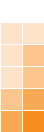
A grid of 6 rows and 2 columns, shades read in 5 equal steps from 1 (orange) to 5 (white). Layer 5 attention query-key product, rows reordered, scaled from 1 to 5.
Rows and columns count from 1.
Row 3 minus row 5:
1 1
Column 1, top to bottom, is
5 4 4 4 3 2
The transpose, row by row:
5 4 4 4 3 2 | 5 4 3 3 2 1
